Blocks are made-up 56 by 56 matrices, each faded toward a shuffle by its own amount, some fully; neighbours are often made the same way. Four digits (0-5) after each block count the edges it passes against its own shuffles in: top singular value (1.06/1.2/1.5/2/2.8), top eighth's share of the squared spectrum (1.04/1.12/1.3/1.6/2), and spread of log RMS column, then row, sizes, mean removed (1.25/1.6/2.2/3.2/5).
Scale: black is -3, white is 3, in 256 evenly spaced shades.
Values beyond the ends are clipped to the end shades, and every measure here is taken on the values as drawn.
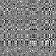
5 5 3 3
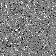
1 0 0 0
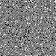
3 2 1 1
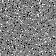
1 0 0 0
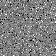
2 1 0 0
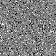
2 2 0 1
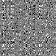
3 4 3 1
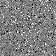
0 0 0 0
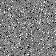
0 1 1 0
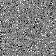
2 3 1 1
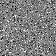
0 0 0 0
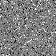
0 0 0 0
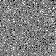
3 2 1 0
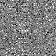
3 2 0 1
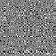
4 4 2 3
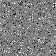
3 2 0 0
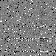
3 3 0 1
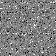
3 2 0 1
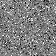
2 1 0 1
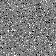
0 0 0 0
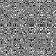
4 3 2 2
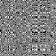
4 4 2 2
